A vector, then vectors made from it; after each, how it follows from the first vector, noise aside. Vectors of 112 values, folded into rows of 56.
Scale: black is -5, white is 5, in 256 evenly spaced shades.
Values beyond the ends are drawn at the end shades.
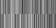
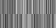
wrapped around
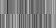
wrapped around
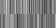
wrapped around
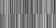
wrapped around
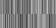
wrapped around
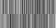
wrapped around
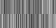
wrapped around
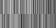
wrapped around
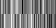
scaled up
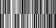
scaled up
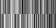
scaled up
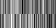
scaled up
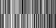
scaled up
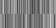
wrapped around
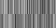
wrapped around
